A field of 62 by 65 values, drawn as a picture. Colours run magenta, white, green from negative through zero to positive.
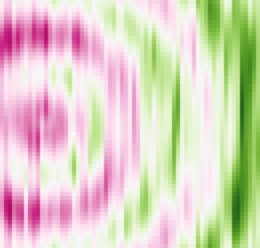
Rings: centred on the middle left. Slope: up to the right. Average level on the scale: 50%.
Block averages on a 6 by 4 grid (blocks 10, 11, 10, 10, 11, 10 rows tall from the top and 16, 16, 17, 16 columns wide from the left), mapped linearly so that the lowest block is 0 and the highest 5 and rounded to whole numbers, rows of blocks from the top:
0225
1135
0234
0234
1134
0225
